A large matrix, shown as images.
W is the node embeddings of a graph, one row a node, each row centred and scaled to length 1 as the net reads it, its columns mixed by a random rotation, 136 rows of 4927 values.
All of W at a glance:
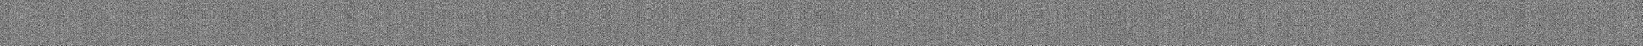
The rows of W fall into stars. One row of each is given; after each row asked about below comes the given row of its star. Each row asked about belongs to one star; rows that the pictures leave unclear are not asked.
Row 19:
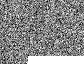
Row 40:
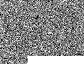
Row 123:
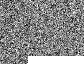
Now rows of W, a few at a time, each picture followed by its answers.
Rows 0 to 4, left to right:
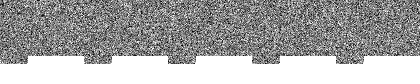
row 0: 123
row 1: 123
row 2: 19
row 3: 123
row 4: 19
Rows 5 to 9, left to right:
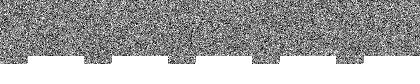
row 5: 123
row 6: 40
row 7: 19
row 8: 19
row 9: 40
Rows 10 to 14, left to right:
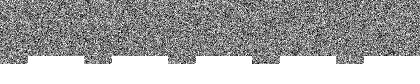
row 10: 40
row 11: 40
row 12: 123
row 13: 19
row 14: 123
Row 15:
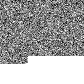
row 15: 123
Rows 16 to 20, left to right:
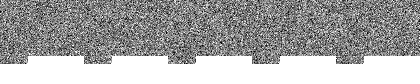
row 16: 19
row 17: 19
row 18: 40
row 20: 19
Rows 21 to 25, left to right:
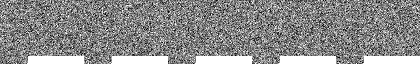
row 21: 19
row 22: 123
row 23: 19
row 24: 40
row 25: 40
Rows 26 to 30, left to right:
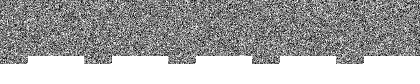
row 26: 40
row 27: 40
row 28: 40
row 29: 19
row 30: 123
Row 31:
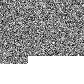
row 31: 123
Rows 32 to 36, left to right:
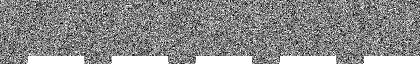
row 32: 19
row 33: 123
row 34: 123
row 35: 19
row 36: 123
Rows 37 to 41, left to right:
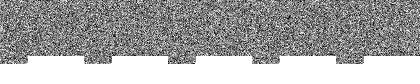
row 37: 40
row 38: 123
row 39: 19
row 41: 123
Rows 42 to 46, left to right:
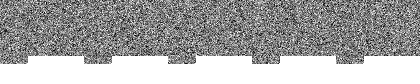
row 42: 123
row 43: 123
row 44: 40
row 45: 19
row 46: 123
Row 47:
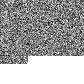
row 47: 19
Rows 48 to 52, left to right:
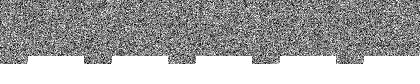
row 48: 19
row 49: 19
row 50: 123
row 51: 19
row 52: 19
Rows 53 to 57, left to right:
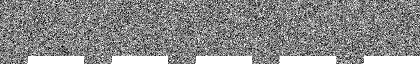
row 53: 19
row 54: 19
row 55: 19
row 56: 123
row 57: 40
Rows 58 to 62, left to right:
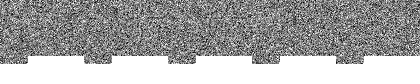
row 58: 40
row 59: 123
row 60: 40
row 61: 19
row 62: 19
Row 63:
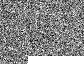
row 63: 123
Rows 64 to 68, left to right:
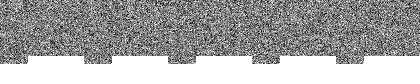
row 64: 40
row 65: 123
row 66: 123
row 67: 40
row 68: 19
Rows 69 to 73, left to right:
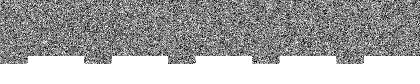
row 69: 40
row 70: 123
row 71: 40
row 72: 40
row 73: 123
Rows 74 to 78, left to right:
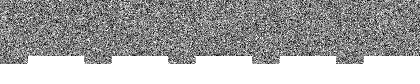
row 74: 19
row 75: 123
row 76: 123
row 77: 123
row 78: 123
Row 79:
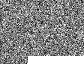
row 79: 19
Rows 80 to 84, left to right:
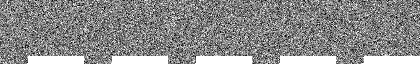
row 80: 40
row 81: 19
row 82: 19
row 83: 40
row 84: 40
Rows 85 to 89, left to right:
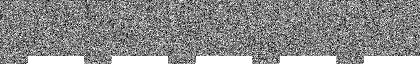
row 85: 40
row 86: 123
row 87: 19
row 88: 40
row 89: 40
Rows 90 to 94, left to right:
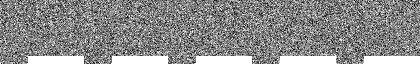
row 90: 123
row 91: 19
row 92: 40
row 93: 19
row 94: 123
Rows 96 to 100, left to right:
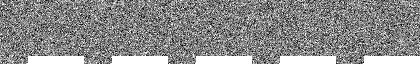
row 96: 40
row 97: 40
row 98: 19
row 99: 19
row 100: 40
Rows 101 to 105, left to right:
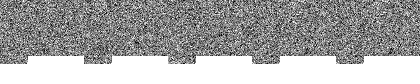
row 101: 19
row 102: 40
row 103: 123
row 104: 123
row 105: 123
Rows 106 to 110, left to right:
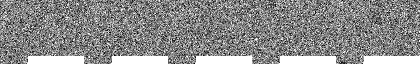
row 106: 19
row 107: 40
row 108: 19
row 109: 123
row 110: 19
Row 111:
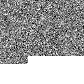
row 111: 40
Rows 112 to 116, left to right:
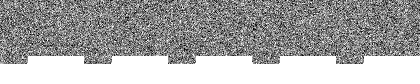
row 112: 123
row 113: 19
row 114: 40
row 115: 123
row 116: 19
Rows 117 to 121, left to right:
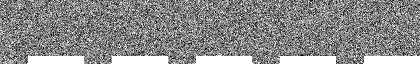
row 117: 40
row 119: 40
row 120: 123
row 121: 19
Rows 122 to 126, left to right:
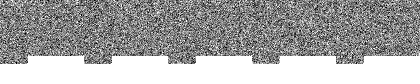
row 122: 40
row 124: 40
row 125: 123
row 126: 19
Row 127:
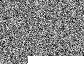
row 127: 123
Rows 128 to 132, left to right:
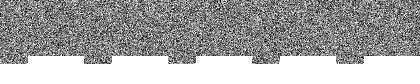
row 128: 40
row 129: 19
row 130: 40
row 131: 19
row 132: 123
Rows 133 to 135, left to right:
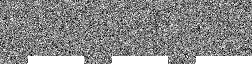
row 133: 40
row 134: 40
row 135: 19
